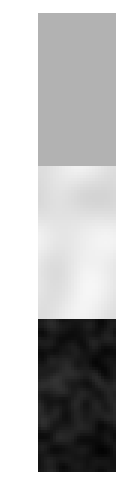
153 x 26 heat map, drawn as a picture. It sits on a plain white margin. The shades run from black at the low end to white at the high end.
It is made of 3 by 1 panels. Panel 1,1: high, flat. Panel 2,1: very high, smooth, faint in contrast. Panel 3,1: very low, blotchy, faint in contrast.
